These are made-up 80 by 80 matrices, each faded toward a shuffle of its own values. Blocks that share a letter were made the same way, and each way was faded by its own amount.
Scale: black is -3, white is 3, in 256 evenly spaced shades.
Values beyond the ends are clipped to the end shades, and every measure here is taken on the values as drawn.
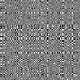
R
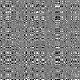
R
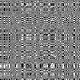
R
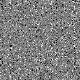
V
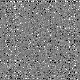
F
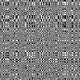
R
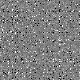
F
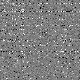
F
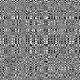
R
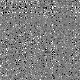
F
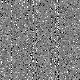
V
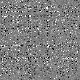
F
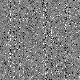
V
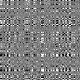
R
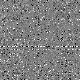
F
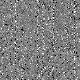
V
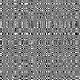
R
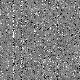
V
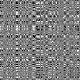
R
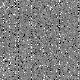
V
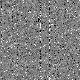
V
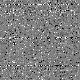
F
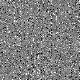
V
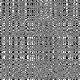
R
